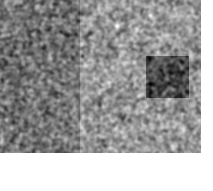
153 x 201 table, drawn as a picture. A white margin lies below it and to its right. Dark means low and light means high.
Stripes: none. Seam: vertical, 40% of the way across, the right part higher. Average level on the scale: 50%. Odd patch: lower, in the middle right.
